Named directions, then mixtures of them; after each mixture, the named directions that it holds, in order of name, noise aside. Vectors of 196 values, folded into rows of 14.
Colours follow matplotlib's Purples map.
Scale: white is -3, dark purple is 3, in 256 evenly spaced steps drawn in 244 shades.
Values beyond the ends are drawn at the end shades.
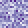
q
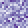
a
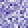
a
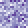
a, q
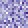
a, q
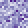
a, q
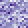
a, q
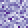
a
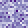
q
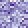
a, q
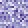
q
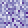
a, q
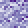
a, q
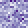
a, q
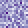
a, q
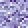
a, q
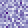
a, q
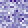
a, q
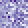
q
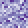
a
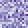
q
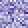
q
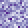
a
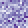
a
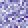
a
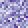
a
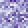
a, q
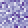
a
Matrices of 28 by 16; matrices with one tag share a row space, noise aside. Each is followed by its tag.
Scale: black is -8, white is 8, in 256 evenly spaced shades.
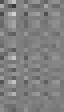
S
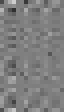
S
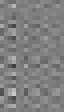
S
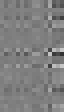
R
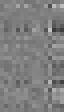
R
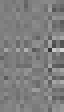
R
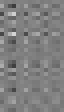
S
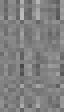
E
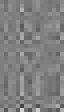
E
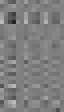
S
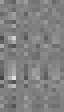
S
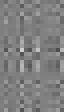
E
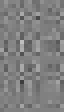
E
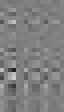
S
